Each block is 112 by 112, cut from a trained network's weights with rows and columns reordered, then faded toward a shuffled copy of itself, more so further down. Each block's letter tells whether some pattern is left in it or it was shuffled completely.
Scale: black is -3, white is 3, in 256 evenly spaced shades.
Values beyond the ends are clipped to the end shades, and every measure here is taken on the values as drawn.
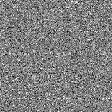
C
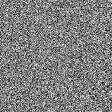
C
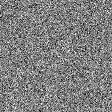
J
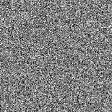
C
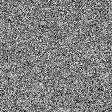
J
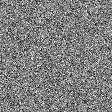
J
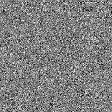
C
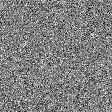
J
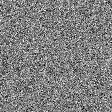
J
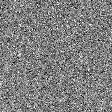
J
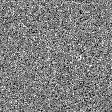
J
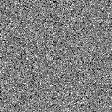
C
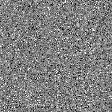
C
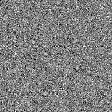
C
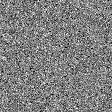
J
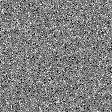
J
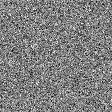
J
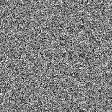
C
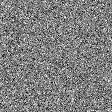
J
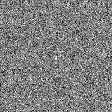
C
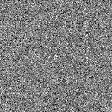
C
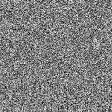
C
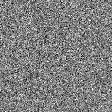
C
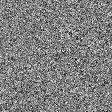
J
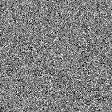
C
